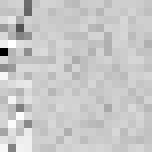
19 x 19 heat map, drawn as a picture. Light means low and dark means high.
On average the colour sits 20% of the way up the scale. Neither half mirrors the other. The right part is calmer, past a seam about 20% of the way across. The values are skewed, with a long tail toward high values.
